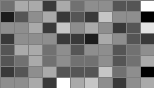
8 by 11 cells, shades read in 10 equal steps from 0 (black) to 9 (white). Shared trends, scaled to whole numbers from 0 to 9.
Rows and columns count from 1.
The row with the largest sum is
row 8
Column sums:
25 37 45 31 39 30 33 45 27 32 36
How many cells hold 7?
4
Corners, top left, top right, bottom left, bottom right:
4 9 5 6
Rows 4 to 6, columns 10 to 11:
3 2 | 4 5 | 4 6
